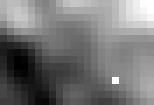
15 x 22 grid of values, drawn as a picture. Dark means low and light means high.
Ninth with the highest average: top right. Calmest part: middle right. Lone odd cells: 1, higher than its neighbours. Histogram: bell-shaped. Slope: up to the top right.
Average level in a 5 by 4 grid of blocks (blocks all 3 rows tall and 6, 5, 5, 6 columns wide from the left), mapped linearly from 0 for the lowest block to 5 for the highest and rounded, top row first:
4345 | 3234 | 0223 | 0123 | 0113
